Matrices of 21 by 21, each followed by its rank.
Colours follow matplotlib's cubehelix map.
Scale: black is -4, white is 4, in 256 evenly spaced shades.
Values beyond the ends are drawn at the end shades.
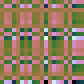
one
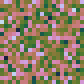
full rank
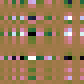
one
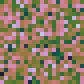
full rank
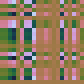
one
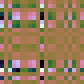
one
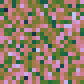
full rank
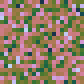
full rank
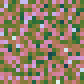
full rank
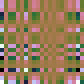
one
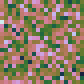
full rank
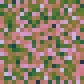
full rank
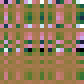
one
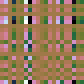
one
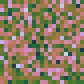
full rank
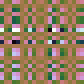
one
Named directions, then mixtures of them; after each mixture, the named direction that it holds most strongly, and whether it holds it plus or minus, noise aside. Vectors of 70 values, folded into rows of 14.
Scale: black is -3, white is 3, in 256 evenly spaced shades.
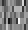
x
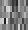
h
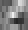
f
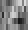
f, plus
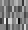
x, minus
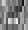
x, minus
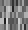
h, plus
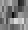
f, minus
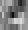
f, minus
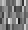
x, minus
